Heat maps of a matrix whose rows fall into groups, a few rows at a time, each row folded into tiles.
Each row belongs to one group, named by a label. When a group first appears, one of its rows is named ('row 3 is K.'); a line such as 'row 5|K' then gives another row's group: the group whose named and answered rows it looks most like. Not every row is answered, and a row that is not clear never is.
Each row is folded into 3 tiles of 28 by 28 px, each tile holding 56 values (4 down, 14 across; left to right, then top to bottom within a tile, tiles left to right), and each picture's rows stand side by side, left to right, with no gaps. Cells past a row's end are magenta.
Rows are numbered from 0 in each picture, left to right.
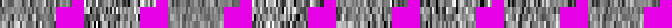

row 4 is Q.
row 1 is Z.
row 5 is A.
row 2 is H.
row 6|H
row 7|H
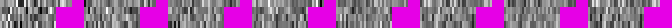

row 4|A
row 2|A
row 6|H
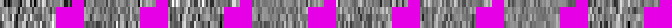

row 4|Z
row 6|H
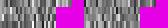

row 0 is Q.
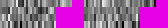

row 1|Q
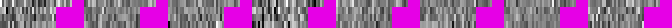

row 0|Z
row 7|A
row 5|Q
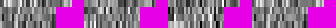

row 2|Q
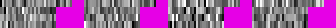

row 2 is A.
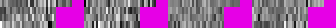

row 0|Q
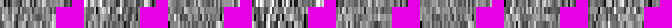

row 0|H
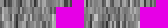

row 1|Z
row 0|H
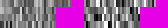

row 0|A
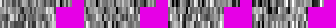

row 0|Z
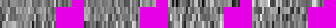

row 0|Q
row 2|H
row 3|A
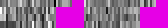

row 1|Z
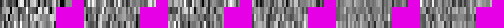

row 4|Q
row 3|H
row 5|Z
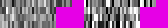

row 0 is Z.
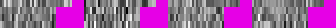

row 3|Q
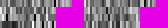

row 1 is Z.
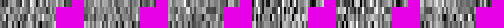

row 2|A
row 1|Q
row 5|A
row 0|Z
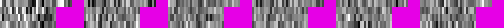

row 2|Z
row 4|Z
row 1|H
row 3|H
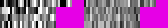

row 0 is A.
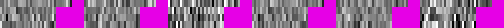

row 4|Z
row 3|Q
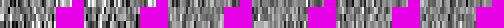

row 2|H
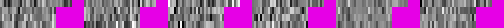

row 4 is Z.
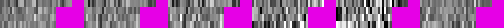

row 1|H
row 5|Q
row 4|Q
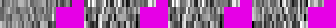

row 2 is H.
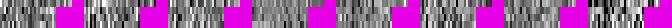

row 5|Z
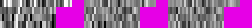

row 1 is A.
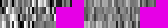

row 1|Q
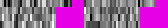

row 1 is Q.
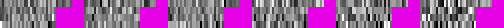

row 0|Q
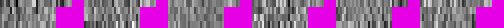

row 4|Q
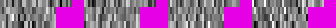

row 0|Z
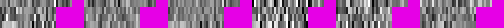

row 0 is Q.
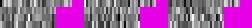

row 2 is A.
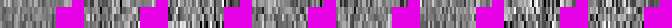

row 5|Z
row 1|A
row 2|Q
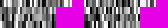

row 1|Z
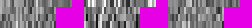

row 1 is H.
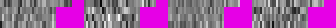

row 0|H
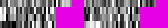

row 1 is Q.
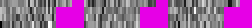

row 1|H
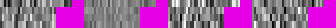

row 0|H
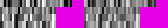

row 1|H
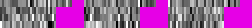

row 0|Q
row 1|Q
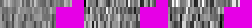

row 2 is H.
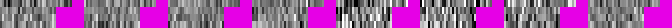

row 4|Q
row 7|Z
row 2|Q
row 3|Q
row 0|H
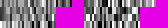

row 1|A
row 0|Q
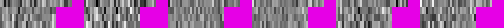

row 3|Z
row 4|Z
